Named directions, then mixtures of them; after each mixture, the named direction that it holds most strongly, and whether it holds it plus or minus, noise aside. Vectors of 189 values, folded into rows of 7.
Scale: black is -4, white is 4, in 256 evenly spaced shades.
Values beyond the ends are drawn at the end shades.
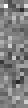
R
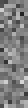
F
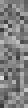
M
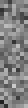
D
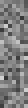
M, plus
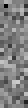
R, minus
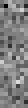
R, minus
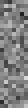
D, plus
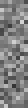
D, minus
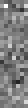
R, plus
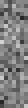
M, plus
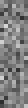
M, plus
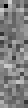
R, minus
